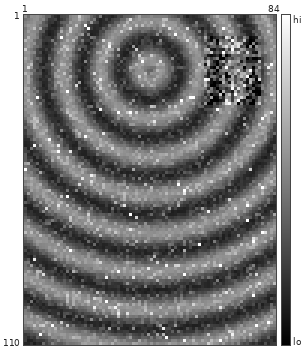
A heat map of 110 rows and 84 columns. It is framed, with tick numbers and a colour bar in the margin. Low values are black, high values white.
The top right is the roughest part. In the top right lies a patch that is rougher than the rest. Rings spread out from the top middle. No overall slope runs across the table. No single row or column stands out from its neighbours.
